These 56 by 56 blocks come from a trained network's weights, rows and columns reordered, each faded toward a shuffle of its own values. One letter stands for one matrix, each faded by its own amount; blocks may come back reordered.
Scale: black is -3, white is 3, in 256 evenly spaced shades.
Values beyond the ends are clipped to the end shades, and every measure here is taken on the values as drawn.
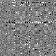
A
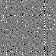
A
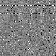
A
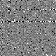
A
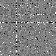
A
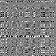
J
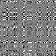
J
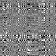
J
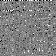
A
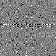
A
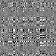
J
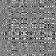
J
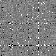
A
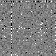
A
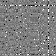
A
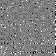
A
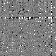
A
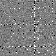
A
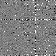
A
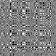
J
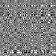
J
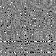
A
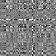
J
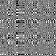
J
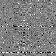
A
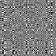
J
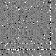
A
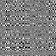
J
